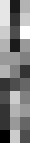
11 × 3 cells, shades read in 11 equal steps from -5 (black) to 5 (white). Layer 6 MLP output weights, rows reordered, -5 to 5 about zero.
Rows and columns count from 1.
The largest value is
5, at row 3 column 3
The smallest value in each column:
-5 -4 -3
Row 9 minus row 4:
-5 6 0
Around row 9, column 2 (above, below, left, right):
3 1 -3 1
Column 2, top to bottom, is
-4 -3 -2 -4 1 0 -2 3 2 1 3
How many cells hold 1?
5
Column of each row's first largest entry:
1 1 3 1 1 1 3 2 2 2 2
